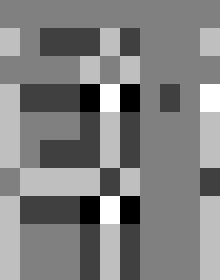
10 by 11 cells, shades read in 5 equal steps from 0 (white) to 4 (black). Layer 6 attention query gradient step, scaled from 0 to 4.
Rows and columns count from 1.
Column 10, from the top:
2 2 2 2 2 2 2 2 2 2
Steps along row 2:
up up same same down up down same same down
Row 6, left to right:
1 2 3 3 3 1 3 2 2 2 1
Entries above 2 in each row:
0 4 0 6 2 4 2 5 2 2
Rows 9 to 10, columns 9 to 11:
2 2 1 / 2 2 1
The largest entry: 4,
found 4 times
